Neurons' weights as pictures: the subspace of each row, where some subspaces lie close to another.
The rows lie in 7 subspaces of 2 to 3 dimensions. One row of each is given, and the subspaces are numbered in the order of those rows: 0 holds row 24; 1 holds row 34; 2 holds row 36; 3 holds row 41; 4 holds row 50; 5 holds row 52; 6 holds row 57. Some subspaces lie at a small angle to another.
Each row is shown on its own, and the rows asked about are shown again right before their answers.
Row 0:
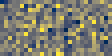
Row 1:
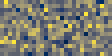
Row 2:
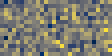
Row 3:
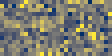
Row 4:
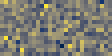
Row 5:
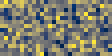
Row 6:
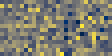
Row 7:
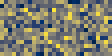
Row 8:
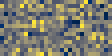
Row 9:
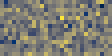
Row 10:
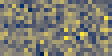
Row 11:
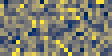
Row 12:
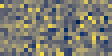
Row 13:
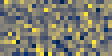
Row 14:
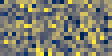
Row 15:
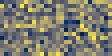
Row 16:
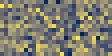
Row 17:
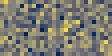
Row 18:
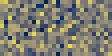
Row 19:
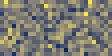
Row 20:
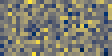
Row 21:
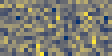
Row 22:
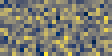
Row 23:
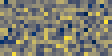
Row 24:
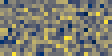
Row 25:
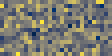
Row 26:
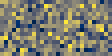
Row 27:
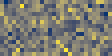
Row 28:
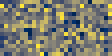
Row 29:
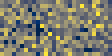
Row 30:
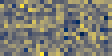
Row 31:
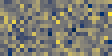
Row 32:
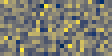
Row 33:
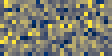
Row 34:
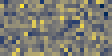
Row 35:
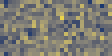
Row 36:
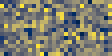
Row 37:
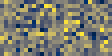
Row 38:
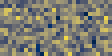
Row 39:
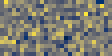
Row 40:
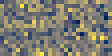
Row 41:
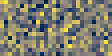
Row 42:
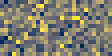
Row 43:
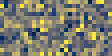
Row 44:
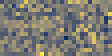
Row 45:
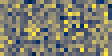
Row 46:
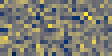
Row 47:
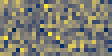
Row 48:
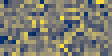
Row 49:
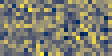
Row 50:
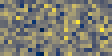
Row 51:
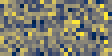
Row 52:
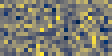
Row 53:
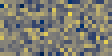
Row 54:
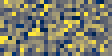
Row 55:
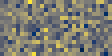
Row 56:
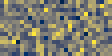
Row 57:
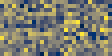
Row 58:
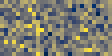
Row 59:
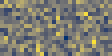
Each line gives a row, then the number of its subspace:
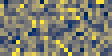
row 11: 1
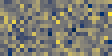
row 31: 1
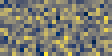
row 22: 5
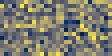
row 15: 6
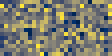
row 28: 2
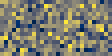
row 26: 4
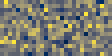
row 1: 2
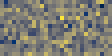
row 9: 2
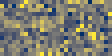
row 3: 0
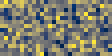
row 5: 4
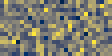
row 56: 1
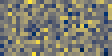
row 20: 2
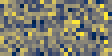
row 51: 1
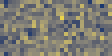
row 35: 2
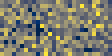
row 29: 4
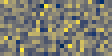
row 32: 4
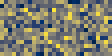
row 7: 0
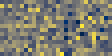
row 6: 3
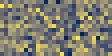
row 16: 3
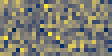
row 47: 4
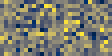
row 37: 5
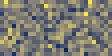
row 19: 0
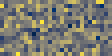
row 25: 0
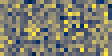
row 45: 2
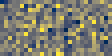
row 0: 3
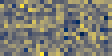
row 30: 6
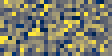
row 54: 5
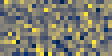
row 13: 1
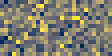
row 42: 3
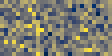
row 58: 4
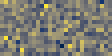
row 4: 4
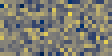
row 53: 0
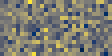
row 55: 2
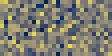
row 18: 3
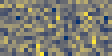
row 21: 5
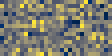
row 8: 1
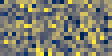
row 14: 1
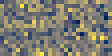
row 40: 1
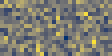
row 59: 5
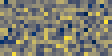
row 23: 0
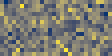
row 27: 1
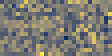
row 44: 0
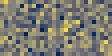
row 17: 3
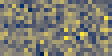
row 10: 6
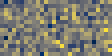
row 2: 4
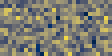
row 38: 5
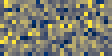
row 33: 2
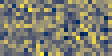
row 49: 6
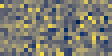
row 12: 3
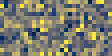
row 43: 0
